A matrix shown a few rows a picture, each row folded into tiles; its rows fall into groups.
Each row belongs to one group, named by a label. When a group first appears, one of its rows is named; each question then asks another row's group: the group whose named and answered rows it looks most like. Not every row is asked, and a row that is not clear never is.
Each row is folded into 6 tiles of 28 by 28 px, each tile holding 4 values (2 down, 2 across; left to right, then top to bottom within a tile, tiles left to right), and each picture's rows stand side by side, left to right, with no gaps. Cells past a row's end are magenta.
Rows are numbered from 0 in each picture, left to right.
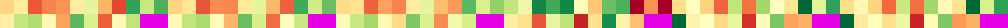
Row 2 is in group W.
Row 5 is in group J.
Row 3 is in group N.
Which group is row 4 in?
J
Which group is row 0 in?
W
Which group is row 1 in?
W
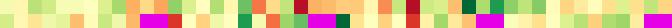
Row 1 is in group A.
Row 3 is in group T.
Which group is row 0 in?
N
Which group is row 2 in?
J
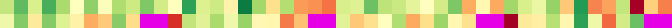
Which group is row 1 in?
A
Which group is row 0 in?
T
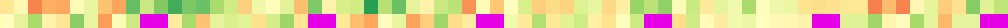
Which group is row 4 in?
A
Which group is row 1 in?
T
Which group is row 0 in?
W
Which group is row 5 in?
W
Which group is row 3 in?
W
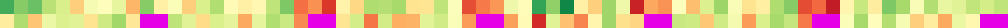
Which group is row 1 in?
N
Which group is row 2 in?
N
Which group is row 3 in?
N
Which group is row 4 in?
N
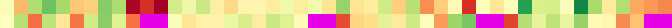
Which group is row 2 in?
A
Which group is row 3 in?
A
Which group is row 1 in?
T
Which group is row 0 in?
N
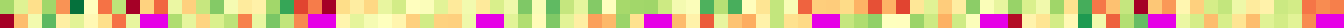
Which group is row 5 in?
W
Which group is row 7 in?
N
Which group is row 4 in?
N
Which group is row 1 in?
N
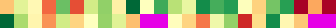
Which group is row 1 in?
N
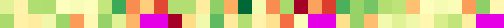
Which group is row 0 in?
N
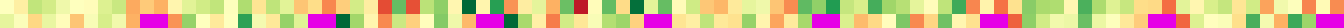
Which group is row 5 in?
N
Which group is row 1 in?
A
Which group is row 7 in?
A
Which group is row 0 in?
N
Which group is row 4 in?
W
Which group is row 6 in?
A
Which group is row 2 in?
J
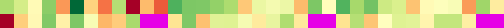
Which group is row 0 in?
A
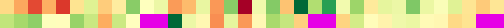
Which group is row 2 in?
A
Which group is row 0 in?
W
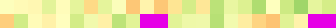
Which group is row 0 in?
A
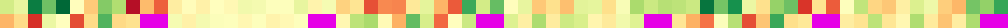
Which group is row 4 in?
N
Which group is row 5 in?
W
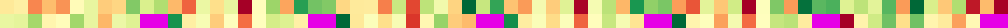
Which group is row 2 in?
J
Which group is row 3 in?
J
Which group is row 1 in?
J
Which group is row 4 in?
J
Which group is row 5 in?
A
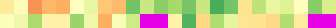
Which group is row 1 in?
T
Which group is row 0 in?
W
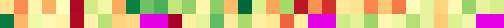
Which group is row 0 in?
J
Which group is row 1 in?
A
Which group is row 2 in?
W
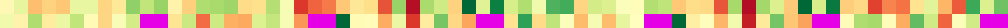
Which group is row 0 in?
W
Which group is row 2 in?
J
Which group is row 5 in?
W
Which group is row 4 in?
J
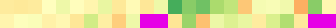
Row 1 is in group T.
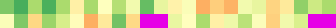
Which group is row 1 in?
W
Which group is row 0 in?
T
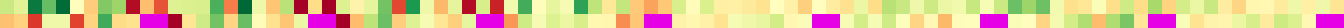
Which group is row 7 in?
T
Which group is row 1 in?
A
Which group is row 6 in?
T
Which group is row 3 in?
A
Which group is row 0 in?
N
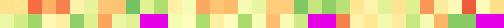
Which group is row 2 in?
A
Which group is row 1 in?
W
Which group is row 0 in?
W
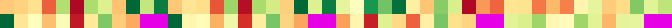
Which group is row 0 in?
J
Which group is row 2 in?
N
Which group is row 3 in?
W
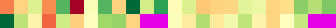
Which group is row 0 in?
J
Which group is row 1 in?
W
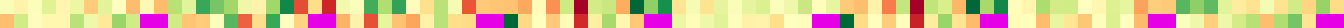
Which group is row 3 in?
J
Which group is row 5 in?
J
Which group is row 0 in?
A
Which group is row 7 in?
T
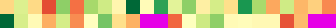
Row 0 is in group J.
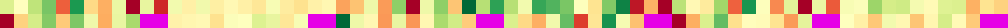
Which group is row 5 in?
N
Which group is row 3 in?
N
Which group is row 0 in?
A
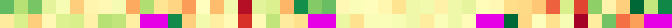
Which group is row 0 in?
T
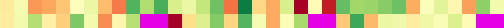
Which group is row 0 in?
W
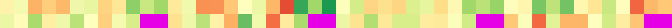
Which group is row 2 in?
W
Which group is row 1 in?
W
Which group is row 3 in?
N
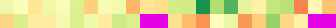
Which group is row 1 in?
N
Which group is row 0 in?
A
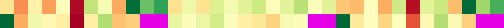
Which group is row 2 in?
J
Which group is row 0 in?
J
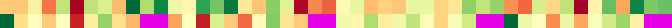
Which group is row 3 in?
J
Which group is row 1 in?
N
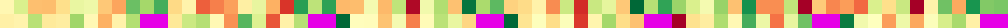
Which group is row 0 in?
W
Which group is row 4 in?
A
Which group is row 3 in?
J
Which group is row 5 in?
J
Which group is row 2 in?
J
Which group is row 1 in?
W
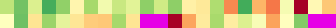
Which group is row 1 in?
A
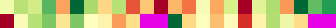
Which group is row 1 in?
J
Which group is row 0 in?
A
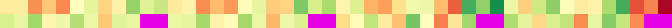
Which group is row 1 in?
W
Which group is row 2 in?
W
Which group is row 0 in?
W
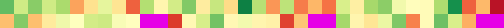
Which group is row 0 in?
T
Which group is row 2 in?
N
